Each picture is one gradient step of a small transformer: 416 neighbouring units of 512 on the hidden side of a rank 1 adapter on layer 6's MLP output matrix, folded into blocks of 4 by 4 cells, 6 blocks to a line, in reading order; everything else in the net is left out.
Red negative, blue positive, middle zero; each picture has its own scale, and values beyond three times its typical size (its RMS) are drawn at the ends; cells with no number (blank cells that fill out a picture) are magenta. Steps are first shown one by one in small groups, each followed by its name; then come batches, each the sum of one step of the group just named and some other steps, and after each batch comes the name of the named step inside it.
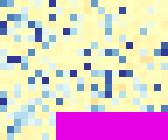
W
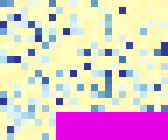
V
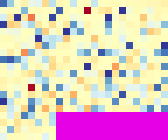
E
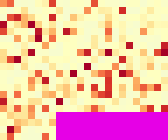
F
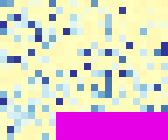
V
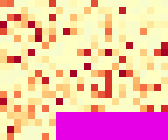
F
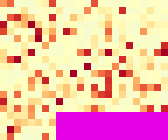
F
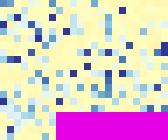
V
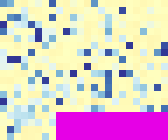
W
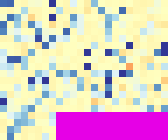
W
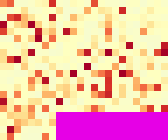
F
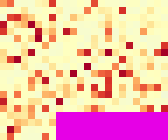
F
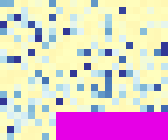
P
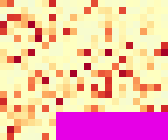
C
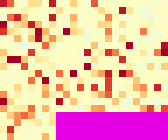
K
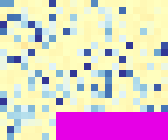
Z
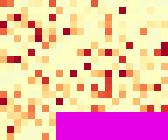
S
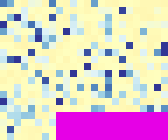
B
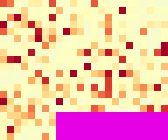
S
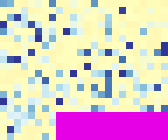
P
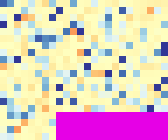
B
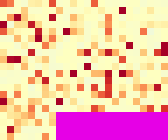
Z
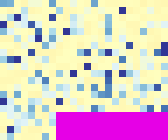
P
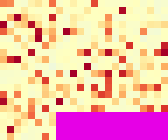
S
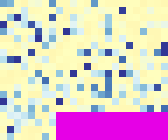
P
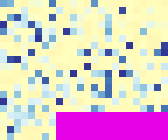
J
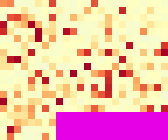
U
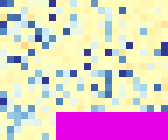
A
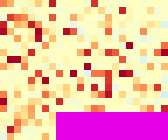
A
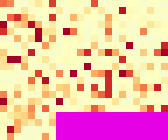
U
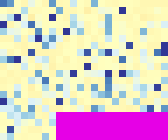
U
